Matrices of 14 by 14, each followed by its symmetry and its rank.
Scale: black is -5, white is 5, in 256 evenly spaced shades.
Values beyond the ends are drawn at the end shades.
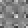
symmetric, rank three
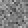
neither, full rank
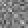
symmetric, rank three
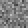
neither, full rank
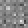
symmetric, rank three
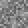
symmetric, full rank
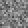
neither, full rank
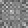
symmetric, rank three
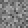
symmetric, full rank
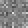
symmetric, rank three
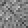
symmetric, full rank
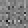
neither, rank three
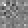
symmetric, rank three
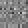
neither, rank three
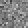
neither, full rank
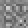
symmetric, rank three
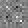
symmetric, rank three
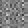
neither, rank three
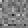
neither, rank three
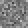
symmetric, full rank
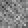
symmetric, full rank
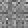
neither, rank three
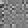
neither, rank three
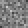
symmetric, full rank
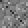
symmetric, full rank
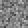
neither, full rank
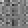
neither, rank three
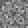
symmetric, full rank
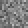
neither, full rank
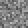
neither, full rank
